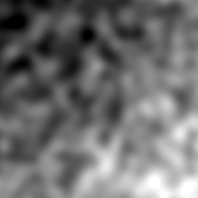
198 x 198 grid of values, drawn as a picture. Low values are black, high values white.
Ninth with the lowest average: top left. Ninth with the highest average: bottom right. Slope: up to the bottom right. Grain: smooth. Odd rows or columns: none.
